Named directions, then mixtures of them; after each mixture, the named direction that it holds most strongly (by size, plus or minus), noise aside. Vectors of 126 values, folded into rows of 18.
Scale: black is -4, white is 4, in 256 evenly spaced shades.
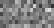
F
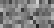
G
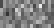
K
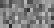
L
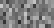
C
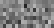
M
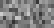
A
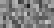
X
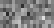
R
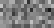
F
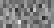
K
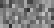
L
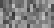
L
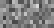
X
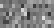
R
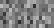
C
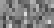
X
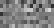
F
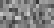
A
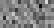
X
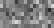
F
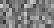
C
